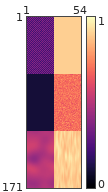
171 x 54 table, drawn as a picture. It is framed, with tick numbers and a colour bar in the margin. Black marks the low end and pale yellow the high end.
The table splits into 3 rows of 2 panels. Panel 1,1: low, checkered. Panel 1,2: very high, flat. Panel 2,1: very low, flat. Panel 2,2: high, fine-grained, faint in contrast. Panel 3,1: middling, smooth, faint in contrast. Panel 3,2: very high, streaked downward, faint in contrast.
